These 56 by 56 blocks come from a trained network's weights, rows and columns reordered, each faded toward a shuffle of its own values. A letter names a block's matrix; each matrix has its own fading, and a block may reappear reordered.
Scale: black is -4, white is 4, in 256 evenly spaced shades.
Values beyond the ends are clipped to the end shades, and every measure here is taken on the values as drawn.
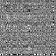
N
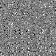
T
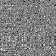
T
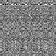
N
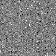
T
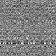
N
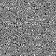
T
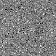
T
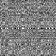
N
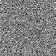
T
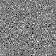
T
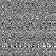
N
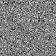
T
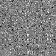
T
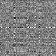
N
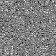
T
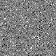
T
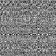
N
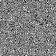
T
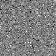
T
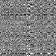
N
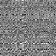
N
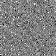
T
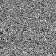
T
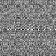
N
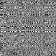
N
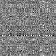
N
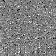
T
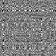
N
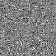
T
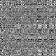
N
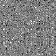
T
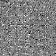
T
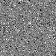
T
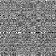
N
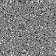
T
